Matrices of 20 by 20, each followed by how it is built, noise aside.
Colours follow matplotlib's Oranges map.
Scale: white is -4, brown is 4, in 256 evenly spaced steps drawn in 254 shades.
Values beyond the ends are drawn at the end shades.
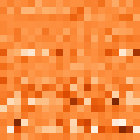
uneven rows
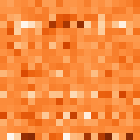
uneven rows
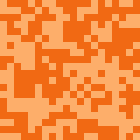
noise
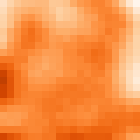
smooth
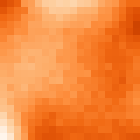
smooth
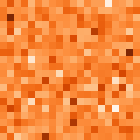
noise
